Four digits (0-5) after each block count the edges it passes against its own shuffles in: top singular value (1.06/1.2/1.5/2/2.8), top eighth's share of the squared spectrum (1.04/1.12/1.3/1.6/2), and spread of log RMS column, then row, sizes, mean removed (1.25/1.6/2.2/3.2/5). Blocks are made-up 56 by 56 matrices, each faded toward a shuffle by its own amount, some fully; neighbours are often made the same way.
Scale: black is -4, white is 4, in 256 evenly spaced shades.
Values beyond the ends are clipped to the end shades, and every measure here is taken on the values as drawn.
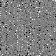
3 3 1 1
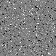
0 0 0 0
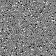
0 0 0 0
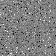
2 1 0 0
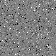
2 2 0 0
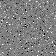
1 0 0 0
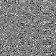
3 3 1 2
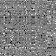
4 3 2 2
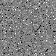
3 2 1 0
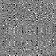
4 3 2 2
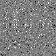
3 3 1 2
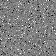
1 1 0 0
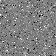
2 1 0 0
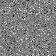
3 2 0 1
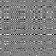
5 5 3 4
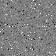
1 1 0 0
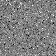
0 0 0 0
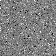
0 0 0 0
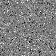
0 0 0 0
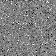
0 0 0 0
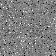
0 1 0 0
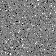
1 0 0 0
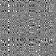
4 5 3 3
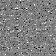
3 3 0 1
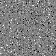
2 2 0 0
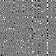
4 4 2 2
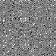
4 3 2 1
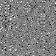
3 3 1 0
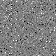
2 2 0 0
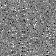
3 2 1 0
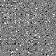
3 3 1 1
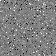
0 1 0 0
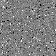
2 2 1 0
